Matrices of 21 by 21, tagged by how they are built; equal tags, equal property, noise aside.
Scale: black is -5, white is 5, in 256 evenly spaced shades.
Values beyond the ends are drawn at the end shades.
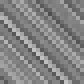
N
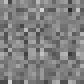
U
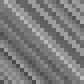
N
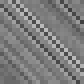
N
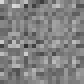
U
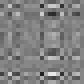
U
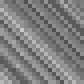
N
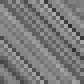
N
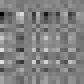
U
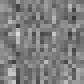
U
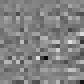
U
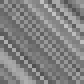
N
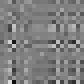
U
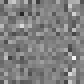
U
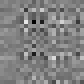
U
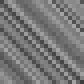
N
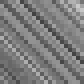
N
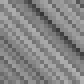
N
